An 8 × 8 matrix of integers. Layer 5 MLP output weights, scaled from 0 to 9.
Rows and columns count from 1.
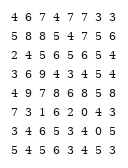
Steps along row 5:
up down up down up down up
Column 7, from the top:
3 5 5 5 5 4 0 5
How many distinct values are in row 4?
5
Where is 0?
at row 6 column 6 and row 7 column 7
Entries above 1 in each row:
8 8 8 8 8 6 7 8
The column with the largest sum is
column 3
